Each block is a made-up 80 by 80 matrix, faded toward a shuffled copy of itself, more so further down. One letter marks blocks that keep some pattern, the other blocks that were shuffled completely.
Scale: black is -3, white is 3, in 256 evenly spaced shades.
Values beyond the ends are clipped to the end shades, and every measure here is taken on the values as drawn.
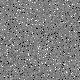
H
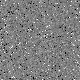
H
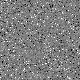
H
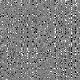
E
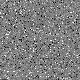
H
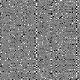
E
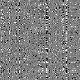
E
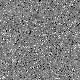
H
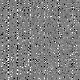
E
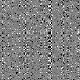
E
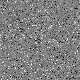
H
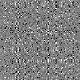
E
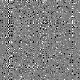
E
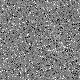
H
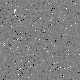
H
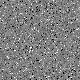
H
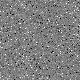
H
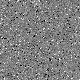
H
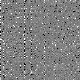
E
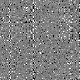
E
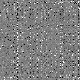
E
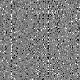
E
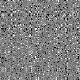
E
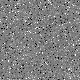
H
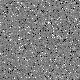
H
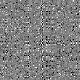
E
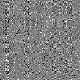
E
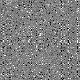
E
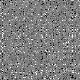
E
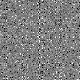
E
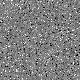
H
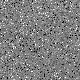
H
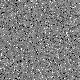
H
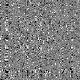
E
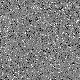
H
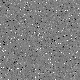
H
